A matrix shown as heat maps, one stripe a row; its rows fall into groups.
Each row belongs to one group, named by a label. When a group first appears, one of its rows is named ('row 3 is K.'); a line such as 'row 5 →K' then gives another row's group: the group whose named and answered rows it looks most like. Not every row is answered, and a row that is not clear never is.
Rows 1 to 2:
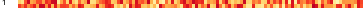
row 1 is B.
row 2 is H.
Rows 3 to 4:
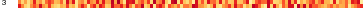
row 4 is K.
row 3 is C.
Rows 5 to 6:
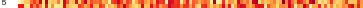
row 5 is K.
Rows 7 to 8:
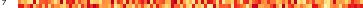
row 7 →C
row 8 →K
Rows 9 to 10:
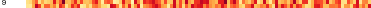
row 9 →B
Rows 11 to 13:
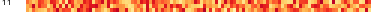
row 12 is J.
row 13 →C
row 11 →H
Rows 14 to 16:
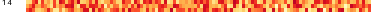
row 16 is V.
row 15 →J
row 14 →B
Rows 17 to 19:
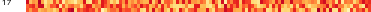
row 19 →V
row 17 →K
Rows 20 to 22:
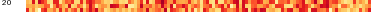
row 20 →J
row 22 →J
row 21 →C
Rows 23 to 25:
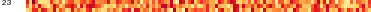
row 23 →V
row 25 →B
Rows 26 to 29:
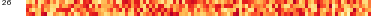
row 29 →J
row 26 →B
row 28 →C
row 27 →V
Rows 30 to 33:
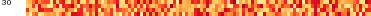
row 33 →B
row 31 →J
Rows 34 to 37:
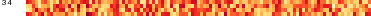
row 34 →V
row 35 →C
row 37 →H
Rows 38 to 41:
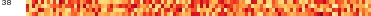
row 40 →K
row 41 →B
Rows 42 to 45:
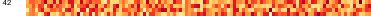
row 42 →J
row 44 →J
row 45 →B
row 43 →H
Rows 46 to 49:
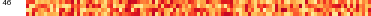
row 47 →K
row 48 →B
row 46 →V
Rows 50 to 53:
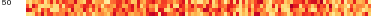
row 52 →V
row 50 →C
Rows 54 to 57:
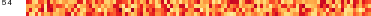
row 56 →H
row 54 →H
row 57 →C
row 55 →C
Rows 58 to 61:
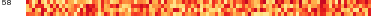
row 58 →K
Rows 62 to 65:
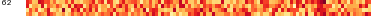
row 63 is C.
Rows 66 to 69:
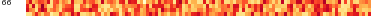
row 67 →J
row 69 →B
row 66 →K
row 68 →J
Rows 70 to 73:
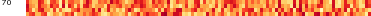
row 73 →J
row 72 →K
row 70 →H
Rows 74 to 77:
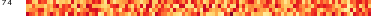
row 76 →J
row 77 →H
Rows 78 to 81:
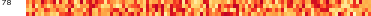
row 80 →C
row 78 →J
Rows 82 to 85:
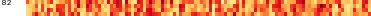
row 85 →B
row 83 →C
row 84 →C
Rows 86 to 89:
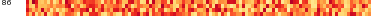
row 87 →C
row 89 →J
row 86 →V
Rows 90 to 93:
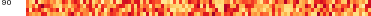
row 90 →B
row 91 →H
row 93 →V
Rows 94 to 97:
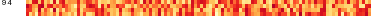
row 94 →B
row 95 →H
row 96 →K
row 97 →K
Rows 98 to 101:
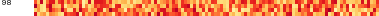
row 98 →J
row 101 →C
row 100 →K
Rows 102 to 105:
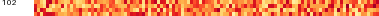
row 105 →K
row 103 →K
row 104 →V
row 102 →H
